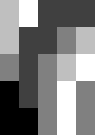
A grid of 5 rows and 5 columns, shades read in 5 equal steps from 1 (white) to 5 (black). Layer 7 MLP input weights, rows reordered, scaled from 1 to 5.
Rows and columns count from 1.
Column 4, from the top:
4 3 2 1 1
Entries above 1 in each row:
4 5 4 4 4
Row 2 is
2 4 4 3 2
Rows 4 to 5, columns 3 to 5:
3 1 3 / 3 1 3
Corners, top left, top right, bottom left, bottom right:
2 4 5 3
